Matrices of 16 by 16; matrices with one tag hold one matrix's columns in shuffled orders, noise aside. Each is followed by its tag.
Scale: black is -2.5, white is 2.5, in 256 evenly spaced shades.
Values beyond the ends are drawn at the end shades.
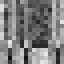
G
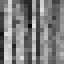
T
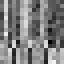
G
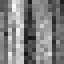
T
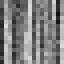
T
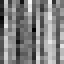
T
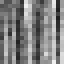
T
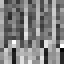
G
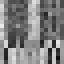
G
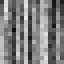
T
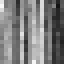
T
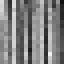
T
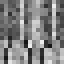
G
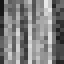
T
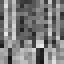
G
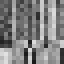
G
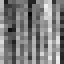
T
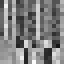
G
